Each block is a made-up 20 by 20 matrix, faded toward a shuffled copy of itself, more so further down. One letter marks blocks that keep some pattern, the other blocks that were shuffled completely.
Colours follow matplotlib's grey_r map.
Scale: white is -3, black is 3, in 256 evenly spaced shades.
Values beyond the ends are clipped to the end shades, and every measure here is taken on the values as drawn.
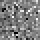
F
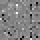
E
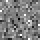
F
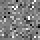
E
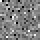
F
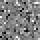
F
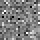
E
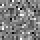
E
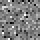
F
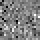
E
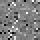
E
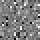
E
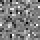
E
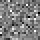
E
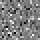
E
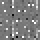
E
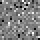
F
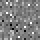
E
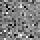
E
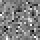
F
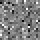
E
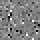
E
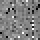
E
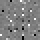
E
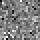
F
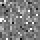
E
